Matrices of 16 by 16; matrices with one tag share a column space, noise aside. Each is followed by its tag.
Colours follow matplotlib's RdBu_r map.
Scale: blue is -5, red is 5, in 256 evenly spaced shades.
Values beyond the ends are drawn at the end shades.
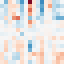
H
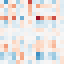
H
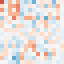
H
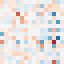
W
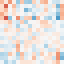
H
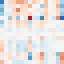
H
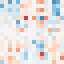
H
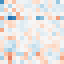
H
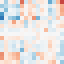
H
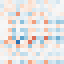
W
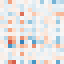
W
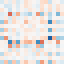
W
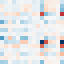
W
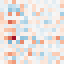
W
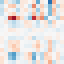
H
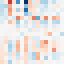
H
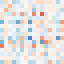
W
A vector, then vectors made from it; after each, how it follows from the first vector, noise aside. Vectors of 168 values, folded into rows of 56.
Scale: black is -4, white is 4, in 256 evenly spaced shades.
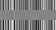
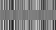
negated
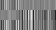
wrapped around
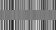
negated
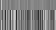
wrapped around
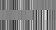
wrapped around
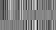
wrapped around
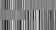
wrapped around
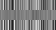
negated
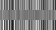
negated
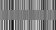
negated
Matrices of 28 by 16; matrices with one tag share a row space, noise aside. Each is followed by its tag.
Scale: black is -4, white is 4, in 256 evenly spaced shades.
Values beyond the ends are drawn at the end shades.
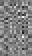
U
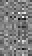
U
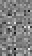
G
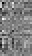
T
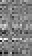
T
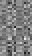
G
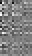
T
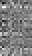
T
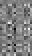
G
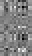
U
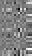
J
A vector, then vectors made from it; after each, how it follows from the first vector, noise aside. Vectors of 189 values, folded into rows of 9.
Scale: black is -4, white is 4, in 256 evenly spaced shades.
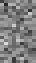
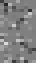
partly zeroed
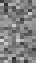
copied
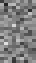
copied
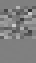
partly zeroed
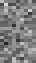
negated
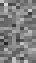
negated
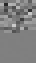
partly zeroed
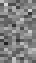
negated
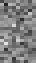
copied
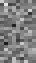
negated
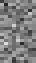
copied
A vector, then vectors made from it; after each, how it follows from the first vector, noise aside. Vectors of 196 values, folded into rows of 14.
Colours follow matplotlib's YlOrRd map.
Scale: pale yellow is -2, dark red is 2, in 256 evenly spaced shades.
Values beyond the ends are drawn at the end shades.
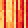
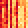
wrapped around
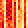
negated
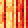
wrapped around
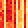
negated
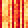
wrapped around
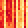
negated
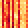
wrapped around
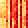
wrapped around
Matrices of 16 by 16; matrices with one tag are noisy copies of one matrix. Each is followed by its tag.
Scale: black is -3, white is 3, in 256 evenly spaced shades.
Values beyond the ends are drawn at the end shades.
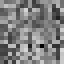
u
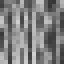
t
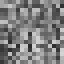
u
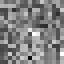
u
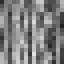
t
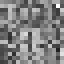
u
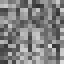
u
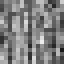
t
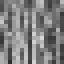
t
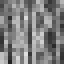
t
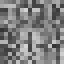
u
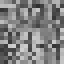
u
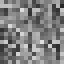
u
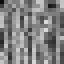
t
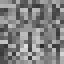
u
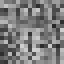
u
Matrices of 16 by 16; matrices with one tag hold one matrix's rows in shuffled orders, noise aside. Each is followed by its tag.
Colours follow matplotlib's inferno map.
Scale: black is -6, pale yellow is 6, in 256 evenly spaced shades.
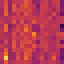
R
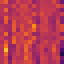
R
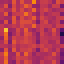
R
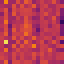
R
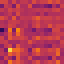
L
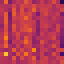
R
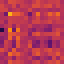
L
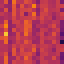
R
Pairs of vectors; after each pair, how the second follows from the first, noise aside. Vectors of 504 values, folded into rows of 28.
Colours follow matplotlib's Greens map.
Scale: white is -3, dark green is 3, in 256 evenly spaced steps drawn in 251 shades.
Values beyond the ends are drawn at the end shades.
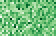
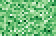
shuffled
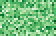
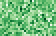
shuffled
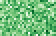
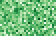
shuffled
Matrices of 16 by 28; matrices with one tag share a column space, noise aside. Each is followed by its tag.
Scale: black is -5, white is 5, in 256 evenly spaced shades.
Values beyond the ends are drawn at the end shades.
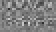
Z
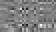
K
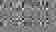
Z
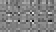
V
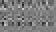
Z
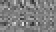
Z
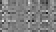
V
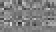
Z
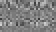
Z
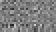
K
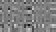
K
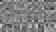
K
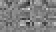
Z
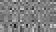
K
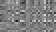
V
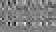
Z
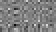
K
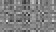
V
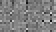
V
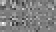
Z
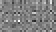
V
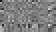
K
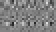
Z
